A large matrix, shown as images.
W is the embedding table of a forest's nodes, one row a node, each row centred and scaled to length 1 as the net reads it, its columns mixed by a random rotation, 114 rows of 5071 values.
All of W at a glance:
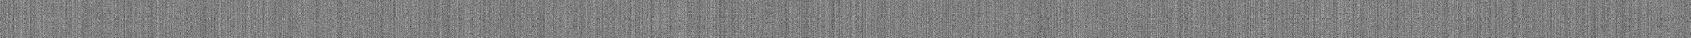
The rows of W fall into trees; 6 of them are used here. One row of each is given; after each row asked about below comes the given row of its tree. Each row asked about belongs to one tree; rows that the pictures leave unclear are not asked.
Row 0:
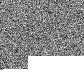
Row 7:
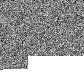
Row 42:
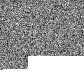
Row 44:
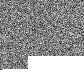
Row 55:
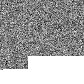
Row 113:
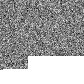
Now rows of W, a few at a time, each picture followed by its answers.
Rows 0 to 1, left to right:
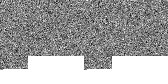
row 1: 113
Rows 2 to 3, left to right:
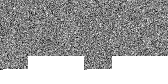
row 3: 113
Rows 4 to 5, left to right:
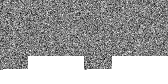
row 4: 7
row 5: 0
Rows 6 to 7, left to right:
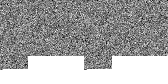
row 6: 55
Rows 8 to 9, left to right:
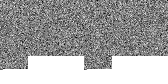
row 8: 7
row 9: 7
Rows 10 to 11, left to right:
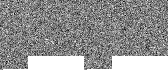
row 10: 55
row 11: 42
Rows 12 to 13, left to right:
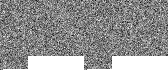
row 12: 44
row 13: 113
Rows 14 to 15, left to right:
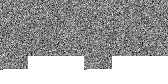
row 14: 7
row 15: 7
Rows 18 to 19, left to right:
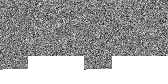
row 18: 113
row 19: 7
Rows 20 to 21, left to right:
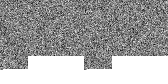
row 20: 42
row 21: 44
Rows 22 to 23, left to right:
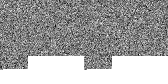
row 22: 0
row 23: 42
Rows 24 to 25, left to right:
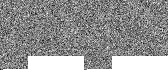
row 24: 7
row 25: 44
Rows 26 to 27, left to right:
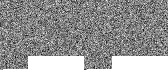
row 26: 55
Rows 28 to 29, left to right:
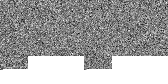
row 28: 113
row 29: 44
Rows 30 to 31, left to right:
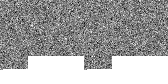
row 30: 113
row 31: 55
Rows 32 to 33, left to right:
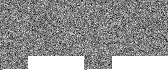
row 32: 44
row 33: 55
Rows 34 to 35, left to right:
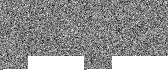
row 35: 44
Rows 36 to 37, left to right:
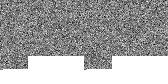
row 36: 55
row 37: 44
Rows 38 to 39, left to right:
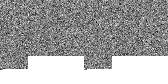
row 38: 7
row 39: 113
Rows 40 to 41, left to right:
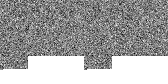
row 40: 113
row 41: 113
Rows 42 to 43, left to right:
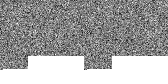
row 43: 7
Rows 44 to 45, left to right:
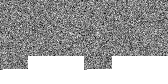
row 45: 7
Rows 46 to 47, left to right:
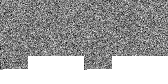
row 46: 0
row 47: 44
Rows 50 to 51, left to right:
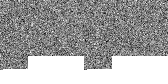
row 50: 113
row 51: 7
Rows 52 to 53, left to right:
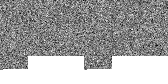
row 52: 7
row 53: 0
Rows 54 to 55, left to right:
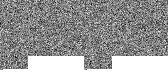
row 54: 55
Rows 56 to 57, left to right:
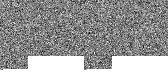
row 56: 55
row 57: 0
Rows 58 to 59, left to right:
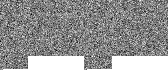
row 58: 55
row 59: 55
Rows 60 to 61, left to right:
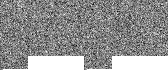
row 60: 0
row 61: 44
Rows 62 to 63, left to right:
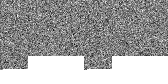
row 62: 0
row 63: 113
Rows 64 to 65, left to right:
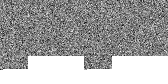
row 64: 7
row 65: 0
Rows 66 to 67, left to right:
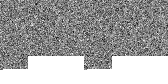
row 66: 113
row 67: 113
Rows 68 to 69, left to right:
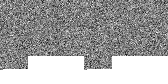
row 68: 7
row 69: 55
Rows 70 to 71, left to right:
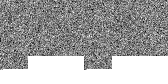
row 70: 55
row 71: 44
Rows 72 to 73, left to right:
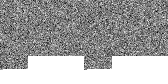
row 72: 0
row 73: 113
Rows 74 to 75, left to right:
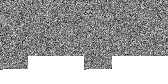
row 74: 7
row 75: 44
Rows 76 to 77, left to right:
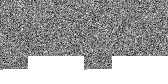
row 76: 0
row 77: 55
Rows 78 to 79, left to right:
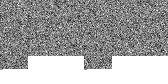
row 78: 0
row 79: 0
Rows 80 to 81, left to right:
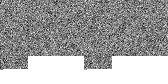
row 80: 0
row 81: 55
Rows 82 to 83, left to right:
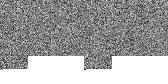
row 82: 0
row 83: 7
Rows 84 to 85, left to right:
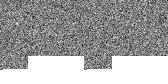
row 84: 42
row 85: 7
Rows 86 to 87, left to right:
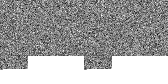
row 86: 0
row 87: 0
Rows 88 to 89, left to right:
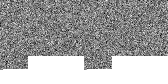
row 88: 55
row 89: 7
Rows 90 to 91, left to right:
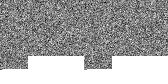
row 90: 44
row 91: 55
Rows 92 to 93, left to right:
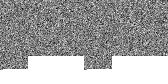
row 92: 113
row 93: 7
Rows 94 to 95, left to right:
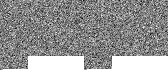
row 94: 7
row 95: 0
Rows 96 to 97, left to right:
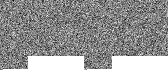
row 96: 7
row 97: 55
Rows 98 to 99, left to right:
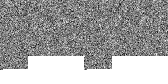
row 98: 113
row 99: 113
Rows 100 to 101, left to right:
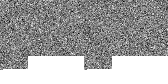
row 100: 113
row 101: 42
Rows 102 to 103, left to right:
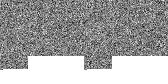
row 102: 55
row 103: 55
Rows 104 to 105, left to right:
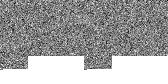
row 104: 113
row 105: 7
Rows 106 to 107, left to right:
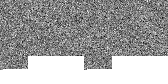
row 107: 44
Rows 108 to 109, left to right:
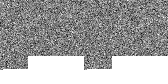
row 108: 55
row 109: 113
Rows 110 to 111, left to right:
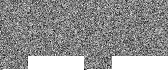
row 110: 42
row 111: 7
